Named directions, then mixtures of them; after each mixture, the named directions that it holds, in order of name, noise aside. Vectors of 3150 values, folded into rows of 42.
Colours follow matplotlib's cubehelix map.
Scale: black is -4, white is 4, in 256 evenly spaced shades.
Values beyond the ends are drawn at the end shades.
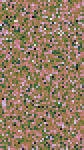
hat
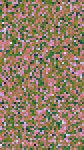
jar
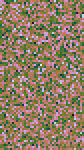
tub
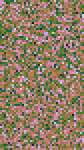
tub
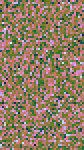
jar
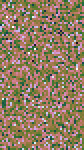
hat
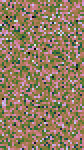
hat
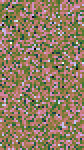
hat, jar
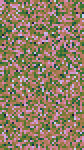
tub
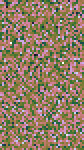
jar, tub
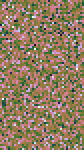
hat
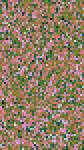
hat, jar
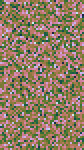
tub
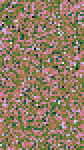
hat, jar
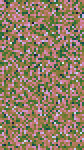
jar, tub
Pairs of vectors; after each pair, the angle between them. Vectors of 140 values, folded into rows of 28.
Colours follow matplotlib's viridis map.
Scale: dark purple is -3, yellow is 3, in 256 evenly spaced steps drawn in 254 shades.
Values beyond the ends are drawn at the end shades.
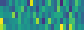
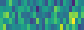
partly aligned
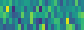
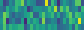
orthogonal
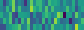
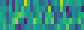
partly opposed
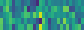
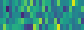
partly opposed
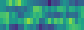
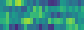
nearly parallel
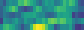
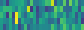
orthogonal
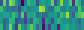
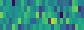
partly opposed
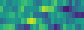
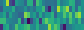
partly opposed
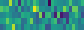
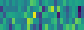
orthogonal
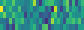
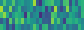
nearly parallel
